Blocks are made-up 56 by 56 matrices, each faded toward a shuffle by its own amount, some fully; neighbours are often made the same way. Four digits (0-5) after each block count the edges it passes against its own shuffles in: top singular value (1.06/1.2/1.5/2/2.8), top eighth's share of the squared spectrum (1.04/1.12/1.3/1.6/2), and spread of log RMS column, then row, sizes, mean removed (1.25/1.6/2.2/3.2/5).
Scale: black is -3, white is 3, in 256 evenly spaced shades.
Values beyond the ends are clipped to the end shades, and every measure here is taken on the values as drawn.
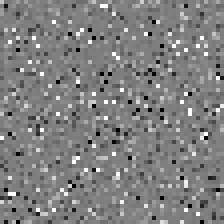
0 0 0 0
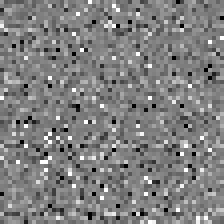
2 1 0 0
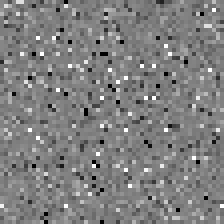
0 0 0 0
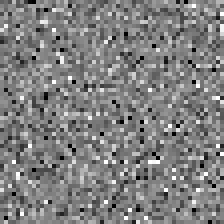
2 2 0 0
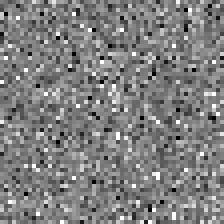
1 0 0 0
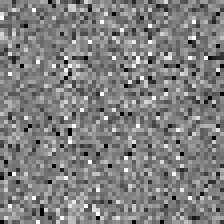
3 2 1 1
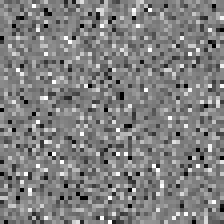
1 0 0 0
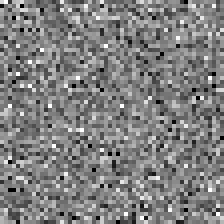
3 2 0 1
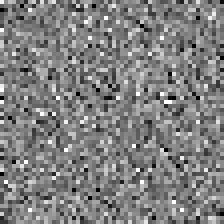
3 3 1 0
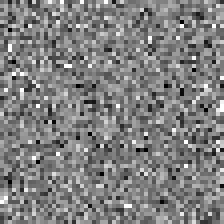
2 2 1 0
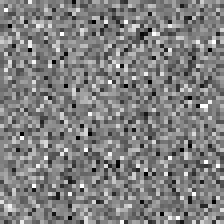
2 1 0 0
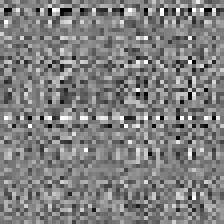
4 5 3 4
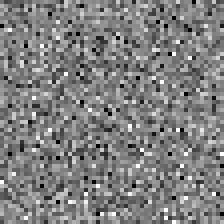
0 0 0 0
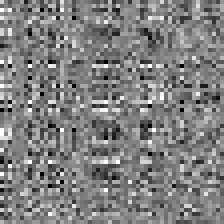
4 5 3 3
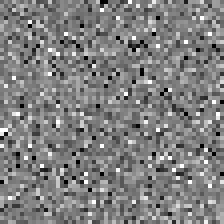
0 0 0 0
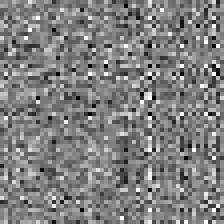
4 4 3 2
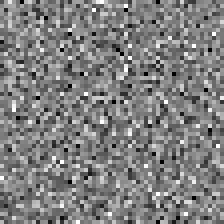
3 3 1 0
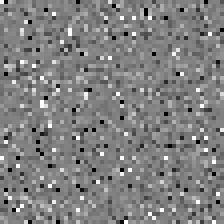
1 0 0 0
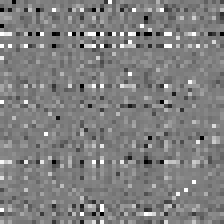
4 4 2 3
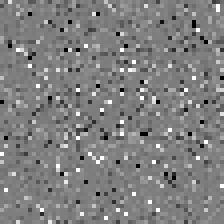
2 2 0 0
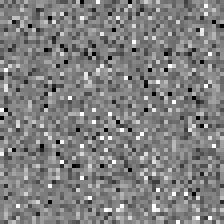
0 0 0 0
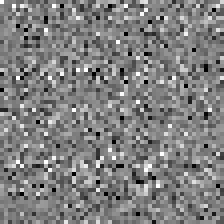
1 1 1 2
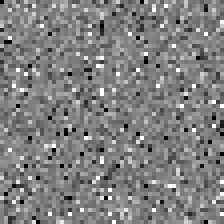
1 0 0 0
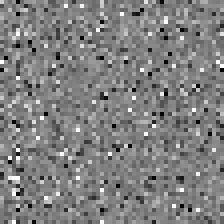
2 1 1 0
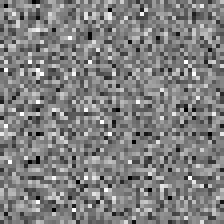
4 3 2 2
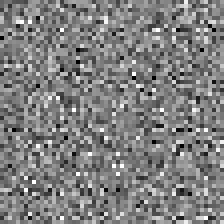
4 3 2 2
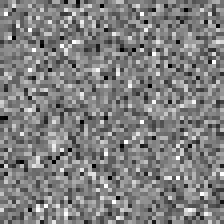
0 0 0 0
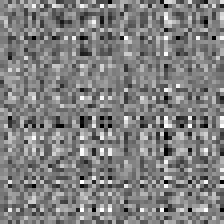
5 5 4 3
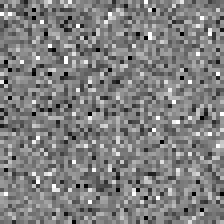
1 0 0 0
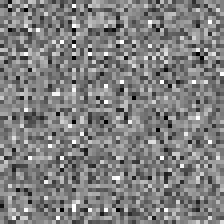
4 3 2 1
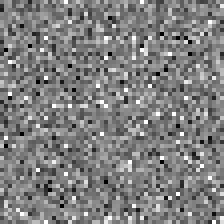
1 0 0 0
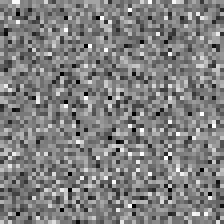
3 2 1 1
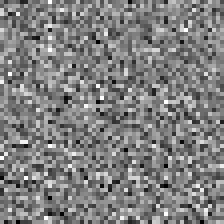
3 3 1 1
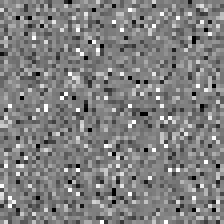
2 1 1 0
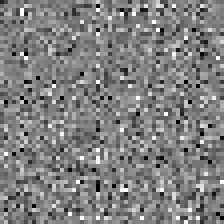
3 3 2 2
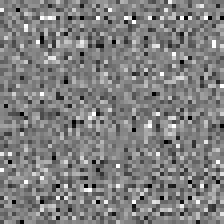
3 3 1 2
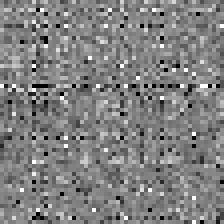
4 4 2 2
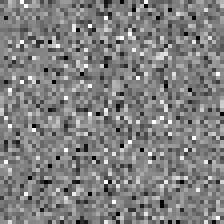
3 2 1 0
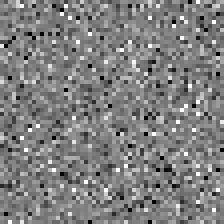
2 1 0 0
